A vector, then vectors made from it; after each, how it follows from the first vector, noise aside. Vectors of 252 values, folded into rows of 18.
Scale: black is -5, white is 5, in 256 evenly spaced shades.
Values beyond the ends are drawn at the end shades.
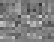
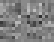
negated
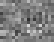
wrapped around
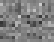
negated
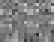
wrapped around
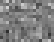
wrapped around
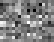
scaled up
